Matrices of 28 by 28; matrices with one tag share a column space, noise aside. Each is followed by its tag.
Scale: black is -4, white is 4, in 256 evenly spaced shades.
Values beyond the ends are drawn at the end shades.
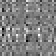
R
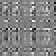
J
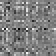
J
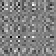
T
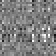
R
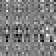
R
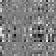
R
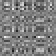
T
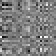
T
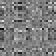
J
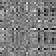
J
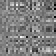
T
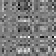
T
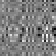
R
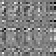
J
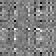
J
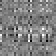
R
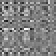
J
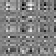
T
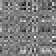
T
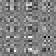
T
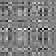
J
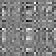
J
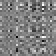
T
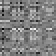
J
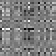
J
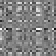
J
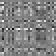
J
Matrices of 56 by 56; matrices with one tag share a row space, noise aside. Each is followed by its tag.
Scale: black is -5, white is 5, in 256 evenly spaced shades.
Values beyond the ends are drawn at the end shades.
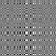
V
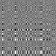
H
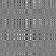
V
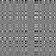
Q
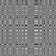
Q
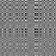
Q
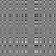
Q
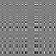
Q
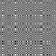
H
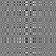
V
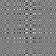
V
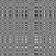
Q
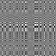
Q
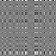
Q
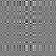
V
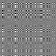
H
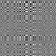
V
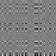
Q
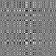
V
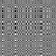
H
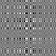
V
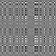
Q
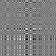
V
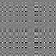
Q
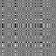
H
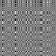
H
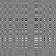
Q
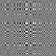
V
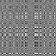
Q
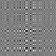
V
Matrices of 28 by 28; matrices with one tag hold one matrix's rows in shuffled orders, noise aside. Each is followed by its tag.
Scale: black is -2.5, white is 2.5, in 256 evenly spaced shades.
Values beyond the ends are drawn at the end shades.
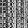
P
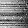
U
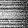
U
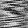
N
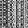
P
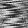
N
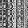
P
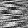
N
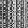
P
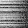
U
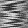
N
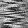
N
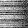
U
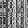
P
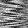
N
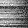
U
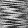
N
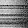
U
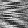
N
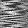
N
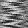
N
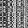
P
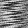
N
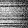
U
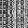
P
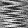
N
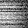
U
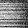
U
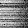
U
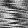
N
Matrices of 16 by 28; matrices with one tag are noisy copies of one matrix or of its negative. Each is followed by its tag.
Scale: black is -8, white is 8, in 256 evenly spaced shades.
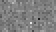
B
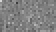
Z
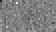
Z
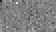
Z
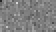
Z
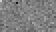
Z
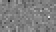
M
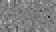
M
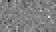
M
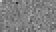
Z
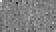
Z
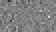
M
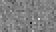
B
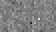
B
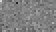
Z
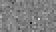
B
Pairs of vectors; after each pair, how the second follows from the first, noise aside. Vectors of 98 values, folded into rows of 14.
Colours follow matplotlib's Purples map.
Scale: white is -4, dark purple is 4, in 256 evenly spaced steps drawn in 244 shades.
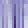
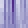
reversed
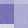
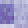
copied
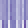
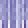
copied
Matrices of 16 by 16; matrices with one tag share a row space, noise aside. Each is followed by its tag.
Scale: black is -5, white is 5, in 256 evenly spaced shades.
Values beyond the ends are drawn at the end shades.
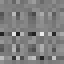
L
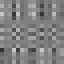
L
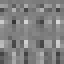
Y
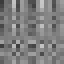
L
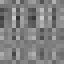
L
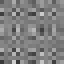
L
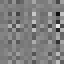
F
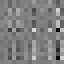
F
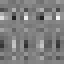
Y
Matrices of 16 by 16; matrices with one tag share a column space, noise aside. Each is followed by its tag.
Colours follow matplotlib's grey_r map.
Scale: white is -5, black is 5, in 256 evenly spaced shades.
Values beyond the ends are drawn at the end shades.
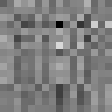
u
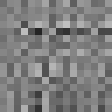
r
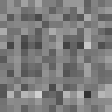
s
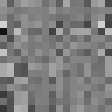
r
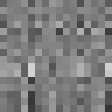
r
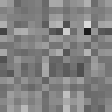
r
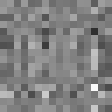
s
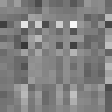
u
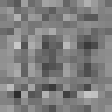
s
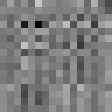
u
